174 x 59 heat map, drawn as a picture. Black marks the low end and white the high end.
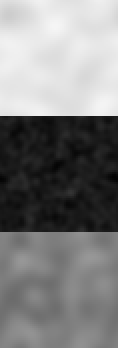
The table splits into 3 rows of 1 panel. Panel 1,1: very high, smooth, faint in contrast. Panel 2,1: very low, blotchy, faint in contrast. Panel 3,1: middling, smooth, faint in contrast.
